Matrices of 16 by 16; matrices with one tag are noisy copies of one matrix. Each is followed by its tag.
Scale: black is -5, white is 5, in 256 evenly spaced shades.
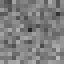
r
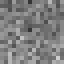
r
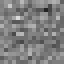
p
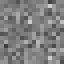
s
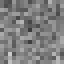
r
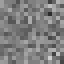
s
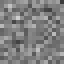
p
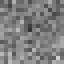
r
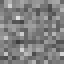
p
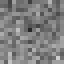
r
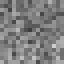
r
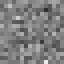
p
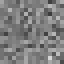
s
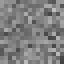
s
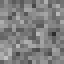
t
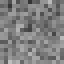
r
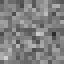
t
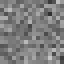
s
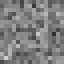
t
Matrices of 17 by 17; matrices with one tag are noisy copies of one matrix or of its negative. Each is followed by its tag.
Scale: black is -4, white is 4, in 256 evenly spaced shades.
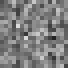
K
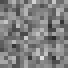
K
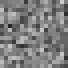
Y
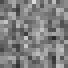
K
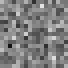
K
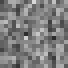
K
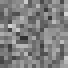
Y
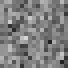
Y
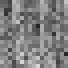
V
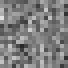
Y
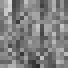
V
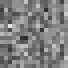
Y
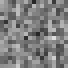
K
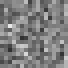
Y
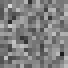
Y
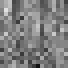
V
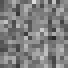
K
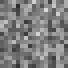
K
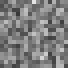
K
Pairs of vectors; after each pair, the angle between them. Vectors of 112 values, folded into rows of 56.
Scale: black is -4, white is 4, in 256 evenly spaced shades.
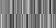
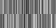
partly opposed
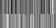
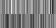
nearly opposite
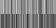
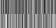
partly opposed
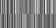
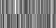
partly aligned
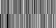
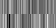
partly aligned
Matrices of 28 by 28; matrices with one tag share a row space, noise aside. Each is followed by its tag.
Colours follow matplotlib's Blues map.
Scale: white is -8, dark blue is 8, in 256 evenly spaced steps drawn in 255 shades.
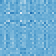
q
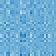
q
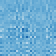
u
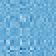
q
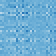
u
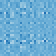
q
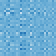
q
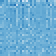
u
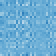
u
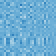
q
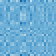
q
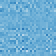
u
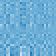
q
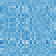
u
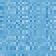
u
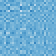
q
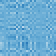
u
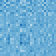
q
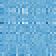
u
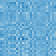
u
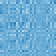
u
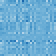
u
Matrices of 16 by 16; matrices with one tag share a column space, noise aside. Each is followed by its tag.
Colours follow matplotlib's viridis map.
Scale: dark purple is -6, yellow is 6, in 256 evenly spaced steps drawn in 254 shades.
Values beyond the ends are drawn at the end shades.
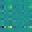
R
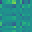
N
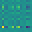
R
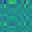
N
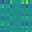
N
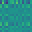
N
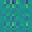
N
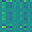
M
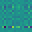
R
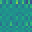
N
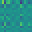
N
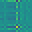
M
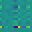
R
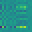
R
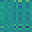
M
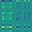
M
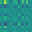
N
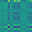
M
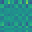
N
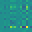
R
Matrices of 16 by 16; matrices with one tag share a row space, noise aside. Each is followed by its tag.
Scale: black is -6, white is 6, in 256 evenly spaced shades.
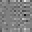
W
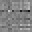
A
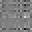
W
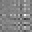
W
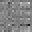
A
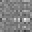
W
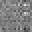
W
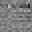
A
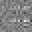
W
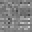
A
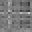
A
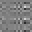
W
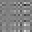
W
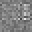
W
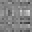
A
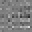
A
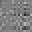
W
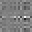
W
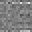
A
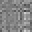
W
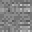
A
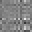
W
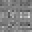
A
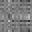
A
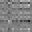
A
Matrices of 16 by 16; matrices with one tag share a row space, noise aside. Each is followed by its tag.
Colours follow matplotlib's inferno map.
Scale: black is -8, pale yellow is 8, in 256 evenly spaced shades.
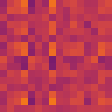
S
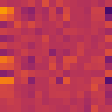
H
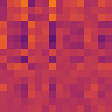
S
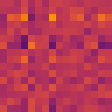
S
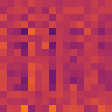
S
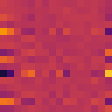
H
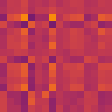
S
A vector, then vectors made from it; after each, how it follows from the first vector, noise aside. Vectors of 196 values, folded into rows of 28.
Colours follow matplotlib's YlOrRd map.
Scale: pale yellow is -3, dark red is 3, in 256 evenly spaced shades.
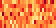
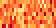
reversed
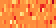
partly zeroed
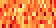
reversed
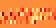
partly zeroed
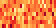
reversed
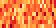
reversed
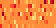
partly zeroed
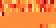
partly zeroed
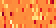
partly zeroed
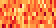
reversed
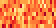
reversed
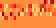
partly zeroed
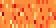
partly zeroed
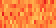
shrunk
